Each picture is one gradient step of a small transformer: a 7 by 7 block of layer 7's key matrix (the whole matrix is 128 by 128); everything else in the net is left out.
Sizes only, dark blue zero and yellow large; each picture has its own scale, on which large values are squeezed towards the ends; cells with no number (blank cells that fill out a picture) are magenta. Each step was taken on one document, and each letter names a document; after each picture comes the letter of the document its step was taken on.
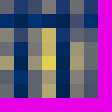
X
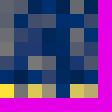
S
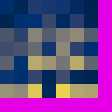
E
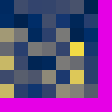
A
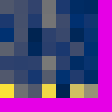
S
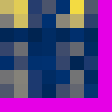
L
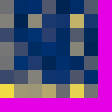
S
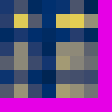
L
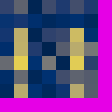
X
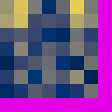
L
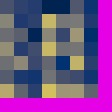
S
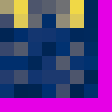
L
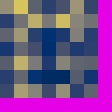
L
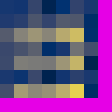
E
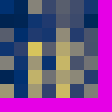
E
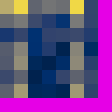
L
